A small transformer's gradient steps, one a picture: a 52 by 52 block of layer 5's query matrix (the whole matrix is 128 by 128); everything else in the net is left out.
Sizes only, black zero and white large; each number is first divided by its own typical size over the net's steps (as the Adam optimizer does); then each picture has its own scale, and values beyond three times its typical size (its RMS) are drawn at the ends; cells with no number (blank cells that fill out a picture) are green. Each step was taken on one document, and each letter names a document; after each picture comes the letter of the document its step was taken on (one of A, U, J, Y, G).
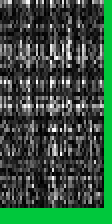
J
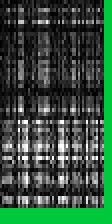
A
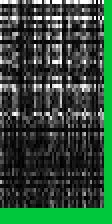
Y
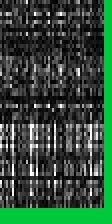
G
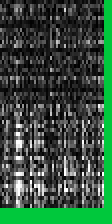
J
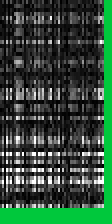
J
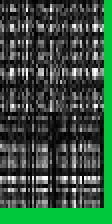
A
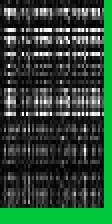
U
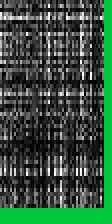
Y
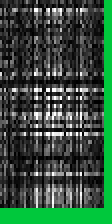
Y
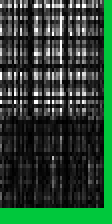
G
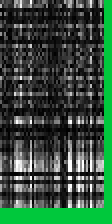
J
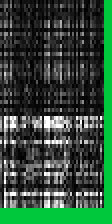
Y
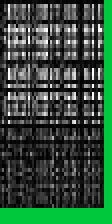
U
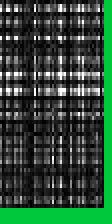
G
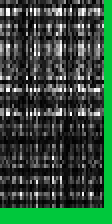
G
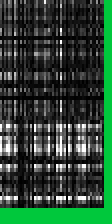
G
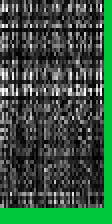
Y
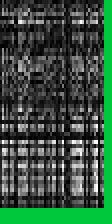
A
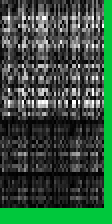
A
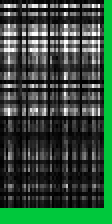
U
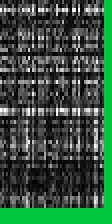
A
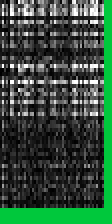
A
